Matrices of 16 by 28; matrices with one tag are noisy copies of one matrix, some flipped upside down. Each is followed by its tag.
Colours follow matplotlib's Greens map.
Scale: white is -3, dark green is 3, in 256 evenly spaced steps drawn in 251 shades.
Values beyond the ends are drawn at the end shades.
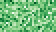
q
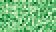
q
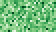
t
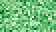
q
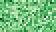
q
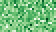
t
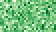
t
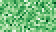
t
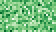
q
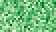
t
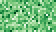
q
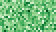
t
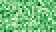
q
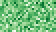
t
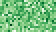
t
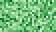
q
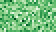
q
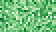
q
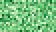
q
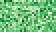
q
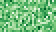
q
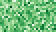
t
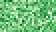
q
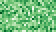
q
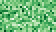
q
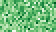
t
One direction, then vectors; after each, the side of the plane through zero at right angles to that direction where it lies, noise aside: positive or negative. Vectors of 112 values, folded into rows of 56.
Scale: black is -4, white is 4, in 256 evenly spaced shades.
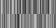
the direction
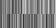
negative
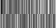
negative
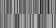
positive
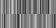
positive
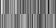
positive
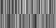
negative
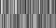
positive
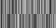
negative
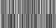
negative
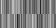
positive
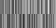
negative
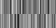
positive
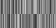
negative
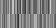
positive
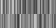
positive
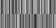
negative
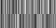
negative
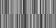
positive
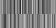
positive
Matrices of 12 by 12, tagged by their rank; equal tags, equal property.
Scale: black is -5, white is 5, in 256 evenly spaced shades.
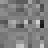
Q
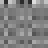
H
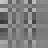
H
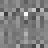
Q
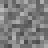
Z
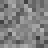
Z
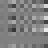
H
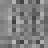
Q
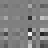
H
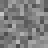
Z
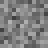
Z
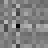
Q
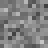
Z
